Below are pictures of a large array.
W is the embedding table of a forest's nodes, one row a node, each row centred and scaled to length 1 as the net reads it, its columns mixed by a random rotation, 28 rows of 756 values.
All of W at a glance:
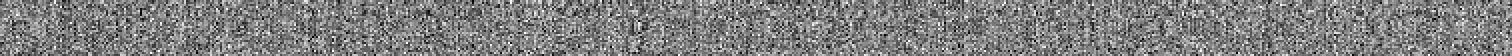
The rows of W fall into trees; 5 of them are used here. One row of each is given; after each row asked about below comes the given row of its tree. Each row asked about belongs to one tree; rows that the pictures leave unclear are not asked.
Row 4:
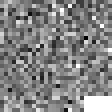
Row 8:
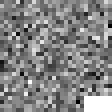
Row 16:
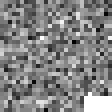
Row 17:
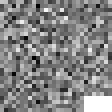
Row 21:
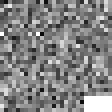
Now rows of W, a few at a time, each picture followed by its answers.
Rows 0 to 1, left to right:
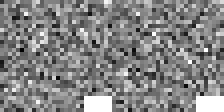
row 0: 8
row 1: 8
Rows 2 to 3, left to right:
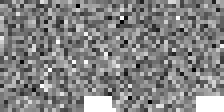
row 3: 17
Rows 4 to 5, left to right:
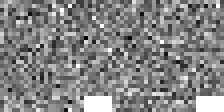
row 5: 21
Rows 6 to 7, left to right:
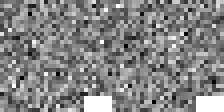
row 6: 21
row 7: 21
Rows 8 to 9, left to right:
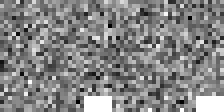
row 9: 4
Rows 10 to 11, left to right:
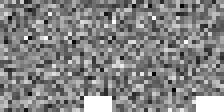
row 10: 16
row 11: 17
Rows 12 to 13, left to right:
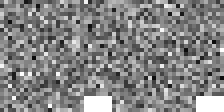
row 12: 17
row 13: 4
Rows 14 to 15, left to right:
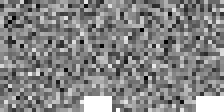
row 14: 17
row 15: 4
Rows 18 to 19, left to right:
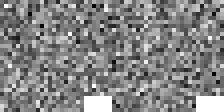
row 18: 21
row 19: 8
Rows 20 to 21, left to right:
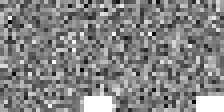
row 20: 17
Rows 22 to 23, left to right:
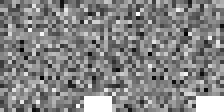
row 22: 8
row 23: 8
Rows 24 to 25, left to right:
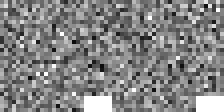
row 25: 21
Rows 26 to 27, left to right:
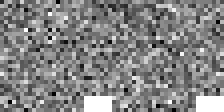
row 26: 16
